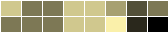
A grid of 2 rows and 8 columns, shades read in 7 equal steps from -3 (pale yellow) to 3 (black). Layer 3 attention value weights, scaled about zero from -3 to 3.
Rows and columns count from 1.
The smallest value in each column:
-2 0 0 -2 -2 -3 1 0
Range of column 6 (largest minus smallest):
2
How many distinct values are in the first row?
4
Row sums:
-6 -2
